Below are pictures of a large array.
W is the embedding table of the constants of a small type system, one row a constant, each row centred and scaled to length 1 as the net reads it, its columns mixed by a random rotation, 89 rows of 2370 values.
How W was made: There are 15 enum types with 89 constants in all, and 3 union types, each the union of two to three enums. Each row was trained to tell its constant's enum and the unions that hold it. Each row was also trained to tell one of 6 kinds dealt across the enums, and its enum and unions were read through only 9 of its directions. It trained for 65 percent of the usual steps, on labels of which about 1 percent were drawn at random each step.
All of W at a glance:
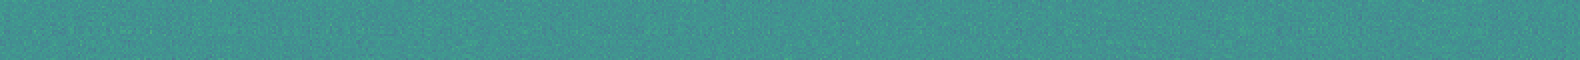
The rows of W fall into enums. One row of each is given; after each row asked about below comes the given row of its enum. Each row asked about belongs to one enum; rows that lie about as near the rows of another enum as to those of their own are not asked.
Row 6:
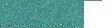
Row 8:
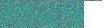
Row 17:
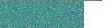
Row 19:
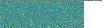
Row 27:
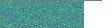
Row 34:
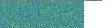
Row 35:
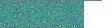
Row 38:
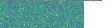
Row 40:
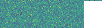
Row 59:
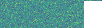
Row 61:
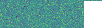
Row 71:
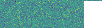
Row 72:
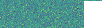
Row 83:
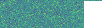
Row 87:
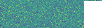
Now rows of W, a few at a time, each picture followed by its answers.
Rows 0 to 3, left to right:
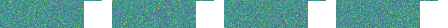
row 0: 87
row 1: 38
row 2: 17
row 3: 59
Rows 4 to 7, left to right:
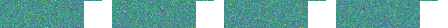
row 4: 40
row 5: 87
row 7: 34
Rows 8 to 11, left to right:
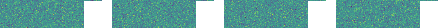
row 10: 35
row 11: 38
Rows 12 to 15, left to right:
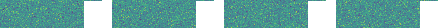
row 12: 17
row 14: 61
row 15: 34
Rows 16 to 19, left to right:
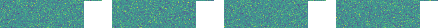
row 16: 61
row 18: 61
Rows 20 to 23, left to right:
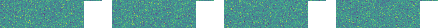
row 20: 38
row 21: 71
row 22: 19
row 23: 35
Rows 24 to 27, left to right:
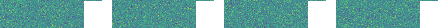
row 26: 87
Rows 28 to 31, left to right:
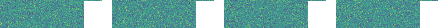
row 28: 71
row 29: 72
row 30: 6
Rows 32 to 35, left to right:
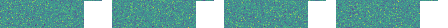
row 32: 19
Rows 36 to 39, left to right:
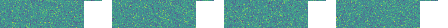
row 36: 34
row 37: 83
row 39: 19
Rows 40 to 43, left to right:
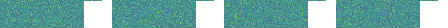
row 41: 72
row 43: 71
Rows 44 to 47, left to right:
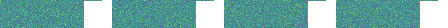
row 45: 40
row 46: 6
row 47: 17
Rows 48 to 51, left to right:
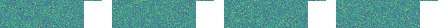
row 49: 87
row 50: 40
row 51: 6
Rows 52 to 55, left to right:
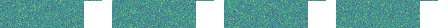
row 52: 71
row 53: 38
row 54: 17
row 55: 19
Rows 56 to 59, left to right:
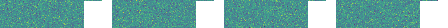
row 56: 71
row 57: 40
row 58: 34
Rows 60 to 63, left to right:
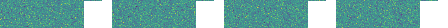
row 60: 61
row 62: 83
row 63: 83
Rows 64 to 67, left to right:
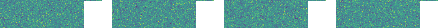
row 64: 61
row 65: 61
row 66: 35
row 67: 71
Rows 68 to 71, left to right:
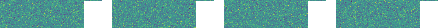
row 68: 83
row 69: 72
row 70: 34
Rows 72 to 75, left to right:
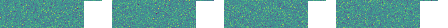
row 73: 59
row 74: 87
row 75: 19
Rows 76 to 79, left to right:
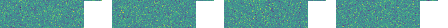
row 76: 35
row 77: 40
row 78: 17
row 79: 8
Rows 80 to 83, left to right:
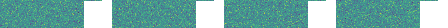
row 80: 87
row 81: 19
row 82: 34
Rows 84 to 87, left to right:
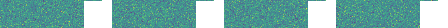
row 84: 72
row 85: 35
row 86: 35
